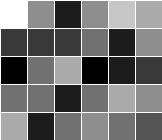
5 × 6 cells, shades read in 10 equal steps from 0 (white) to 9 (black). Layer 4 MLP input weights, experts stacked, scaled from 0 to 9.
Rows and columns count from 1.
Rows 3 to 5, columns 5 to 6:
8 7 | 3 4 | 5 6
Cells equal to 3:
4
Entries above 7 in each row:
1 1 3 1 1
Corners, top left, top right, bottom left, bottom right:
0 3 3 6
